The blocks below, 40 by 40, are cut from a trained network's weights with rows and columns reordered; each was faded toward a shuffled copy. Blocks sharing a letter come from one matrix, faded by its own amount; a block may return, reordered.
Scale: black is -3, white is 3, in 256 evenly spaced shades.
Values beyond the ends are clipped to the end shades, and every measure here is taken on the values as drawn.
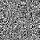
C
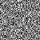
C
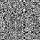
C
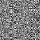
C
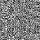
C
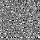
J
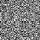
C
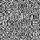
C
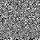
J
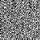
C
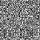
C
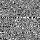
J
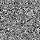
J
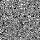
J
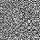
C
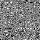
J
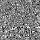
J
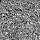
J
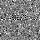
J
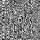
C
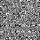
J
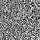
C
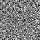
C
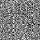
C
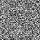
C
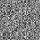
C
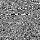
J
